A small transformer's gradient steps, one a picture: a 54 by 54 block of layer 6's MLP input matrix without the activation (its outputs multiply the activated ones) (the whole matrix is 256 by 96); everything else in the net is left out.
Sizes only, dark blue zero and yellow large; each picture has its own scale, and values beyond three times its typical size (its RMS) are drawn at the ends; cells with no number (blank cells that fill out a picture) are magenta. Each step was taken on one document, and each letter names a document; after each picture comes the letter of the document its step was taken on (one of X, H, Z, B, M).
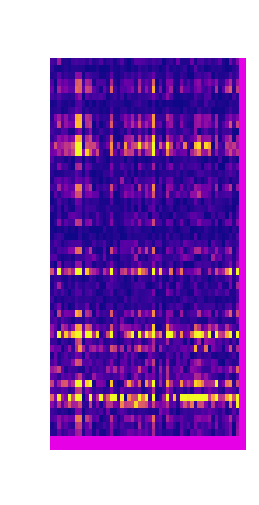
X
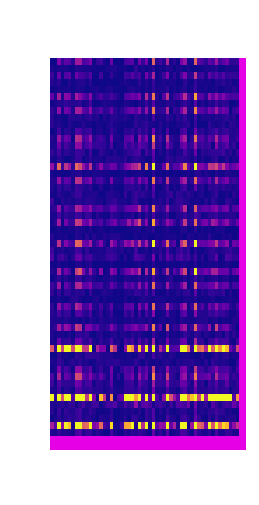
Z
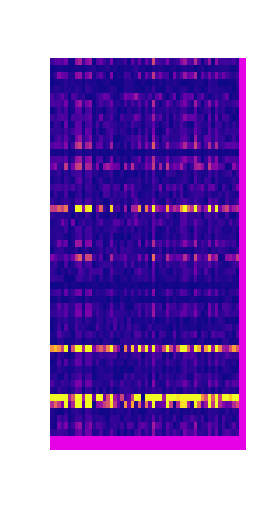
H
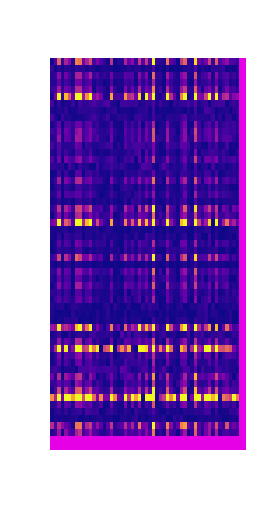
Z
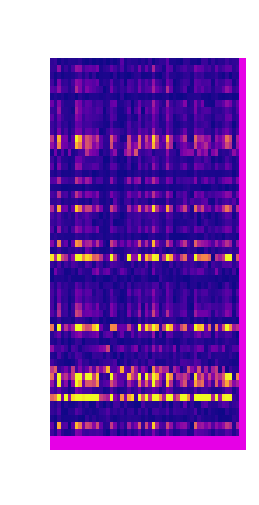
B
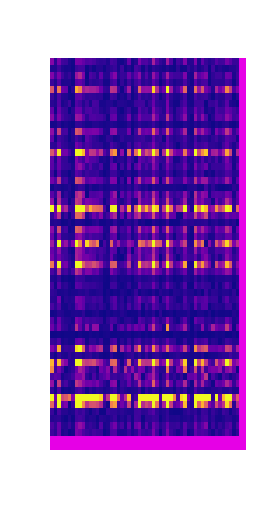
B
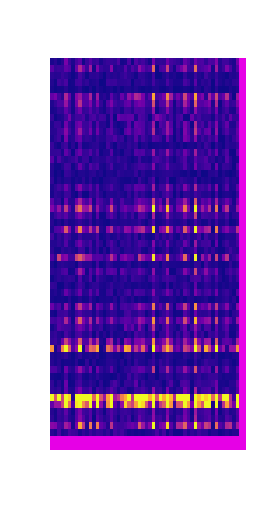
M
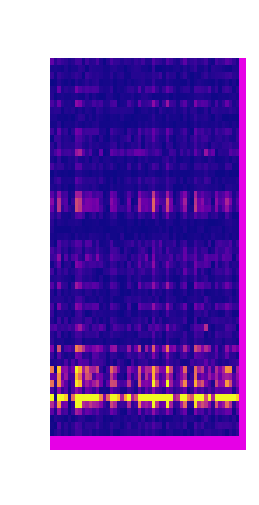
B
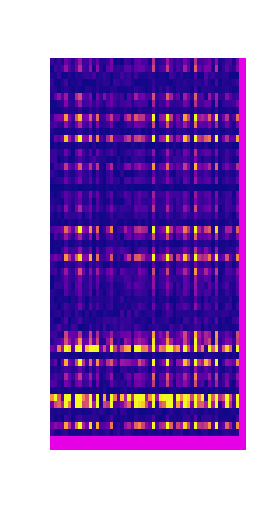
M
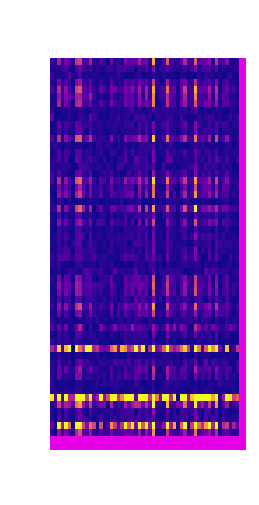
Z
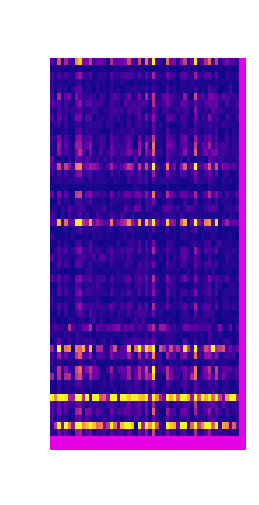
Z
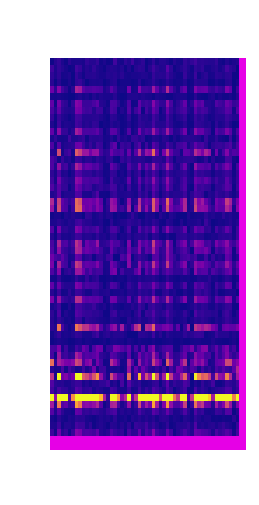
B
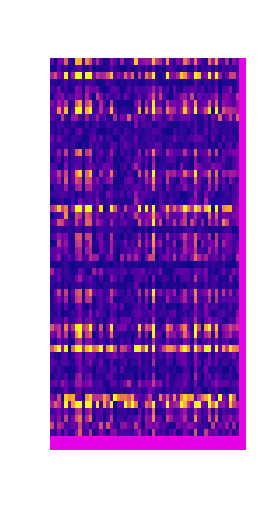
H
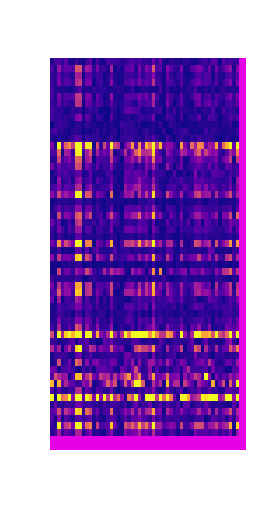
X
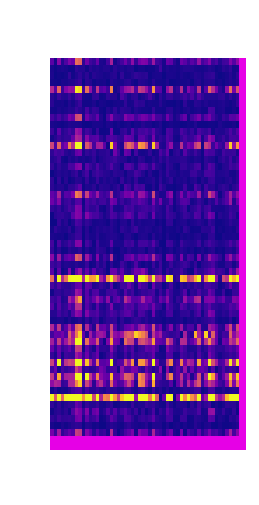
X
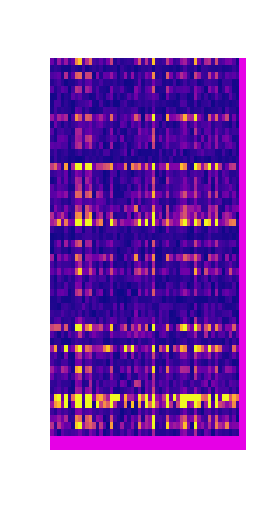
H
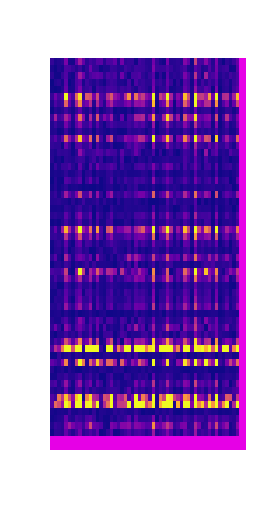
M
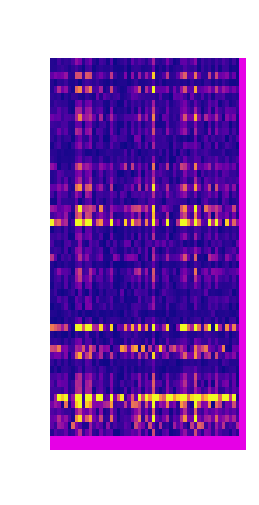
H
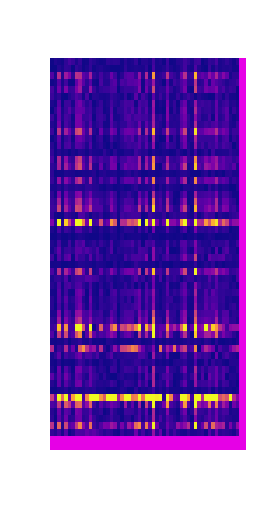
Z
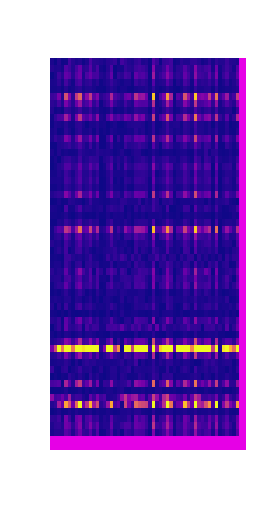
M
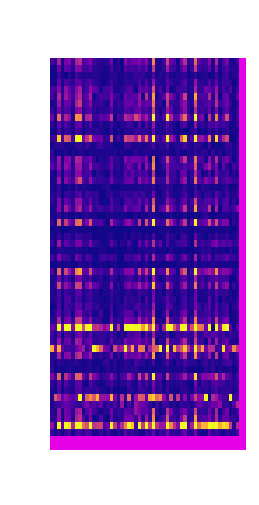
Z
